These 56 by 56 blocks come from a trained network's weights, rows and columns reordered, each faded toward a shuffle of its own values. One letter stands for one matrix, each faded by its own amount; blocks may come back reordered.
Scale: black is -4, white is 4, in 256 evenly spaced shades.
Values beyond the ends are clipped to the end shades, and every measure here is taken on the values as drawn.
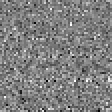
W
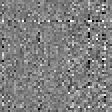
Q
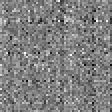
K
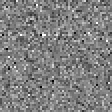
W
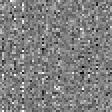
Q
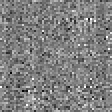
K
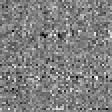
K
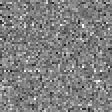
W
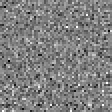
W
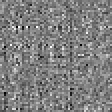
K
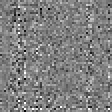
Q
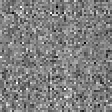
K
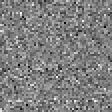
W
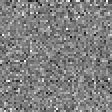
W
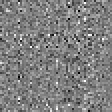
Q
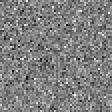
W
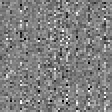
Q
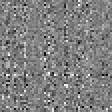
Q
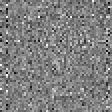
Q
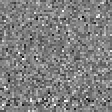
W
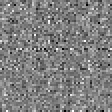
K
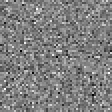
W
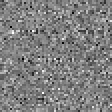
W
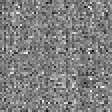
K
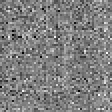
K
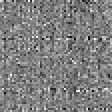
K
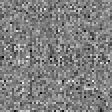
K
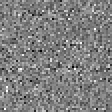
W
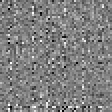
Q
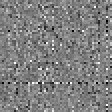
Q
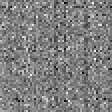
K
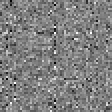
Q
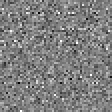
W
